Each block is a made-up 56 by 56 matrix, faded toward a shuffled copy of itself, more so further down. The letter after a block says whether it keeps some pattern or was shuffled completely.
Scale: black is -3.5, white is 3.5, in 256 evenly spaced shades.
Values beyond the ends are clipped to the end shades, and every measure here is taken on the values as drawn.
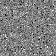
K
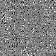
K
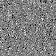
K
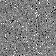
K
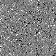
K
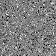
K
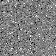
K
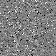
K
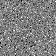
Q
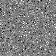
K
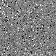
K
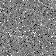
K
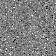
K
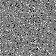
K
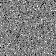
Q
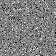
K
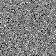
K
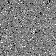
Q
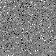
K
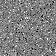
Q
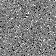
Q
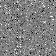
K
